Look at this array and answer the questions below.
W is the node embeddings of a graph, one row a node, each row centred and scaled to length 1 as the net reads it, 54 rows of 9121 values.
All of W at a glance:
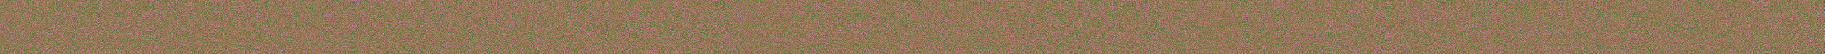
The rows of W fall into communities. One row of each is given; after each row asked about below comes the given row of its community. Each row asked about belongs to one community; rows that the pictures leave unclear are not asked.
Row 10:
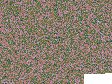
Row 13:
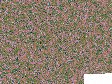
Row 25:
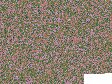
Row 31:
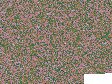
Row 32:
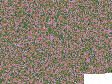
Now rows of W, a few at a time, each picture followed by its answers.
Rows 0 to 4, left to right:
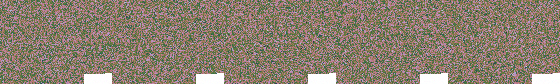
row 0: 25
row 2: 31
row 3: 31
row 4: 25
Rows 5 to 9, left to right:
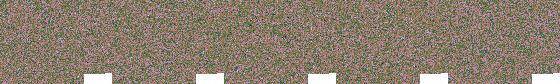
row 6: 31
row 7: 32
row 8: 25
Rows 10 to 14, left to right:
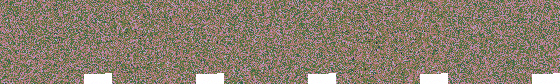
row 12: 25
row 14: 13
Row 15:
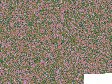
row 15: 10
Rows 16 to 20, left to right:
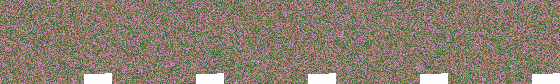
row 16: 13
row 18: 10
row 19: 31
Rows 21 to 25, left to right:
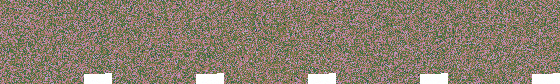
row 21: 31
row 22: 25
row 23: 13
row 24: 31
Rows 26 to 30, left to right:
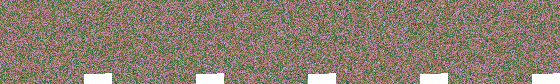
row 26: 25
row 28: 10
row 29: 25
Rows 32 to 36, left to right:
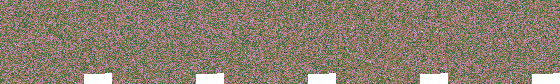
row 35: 10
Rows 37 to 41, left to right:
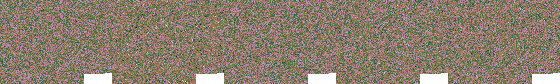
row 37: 10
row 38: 32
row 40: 25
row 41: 32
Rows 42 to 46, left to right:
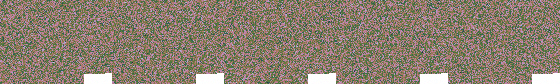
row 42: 31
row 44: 10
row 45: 31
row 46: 13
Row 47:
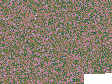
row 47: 31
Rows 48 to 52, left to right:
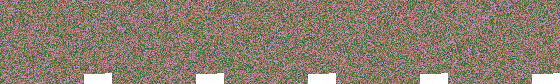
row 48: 32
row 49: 25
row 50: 10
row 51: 31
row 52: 31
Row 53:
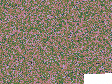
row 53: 10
